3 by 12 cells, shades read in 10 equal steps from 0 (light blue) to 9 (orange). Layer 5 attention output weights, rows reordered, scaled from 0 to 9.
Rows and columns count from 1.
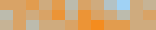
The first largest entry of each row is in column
3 5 8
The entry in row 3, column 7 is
8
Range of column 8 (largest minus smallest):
4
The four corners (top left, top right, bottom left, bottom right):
6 4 4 5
